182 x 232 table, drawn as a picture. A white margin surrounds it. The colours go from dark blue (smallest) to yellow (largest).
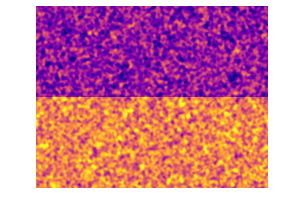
Average level on the scale: 50%. Grain: blotchy. Seam: horizontal, 50% of the way down, the bottom part higher.
